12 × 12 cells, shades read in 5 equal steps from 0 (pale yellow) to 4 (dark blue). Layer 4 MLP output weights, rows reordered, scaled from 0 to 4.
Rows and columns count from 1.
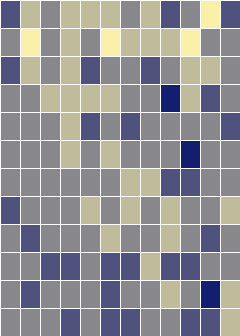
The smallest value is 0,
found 4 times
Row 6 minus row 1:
-1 1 0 0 1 0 0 1 -1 2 2 -1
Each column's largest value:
3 3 3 3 3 3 3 3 4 4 4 3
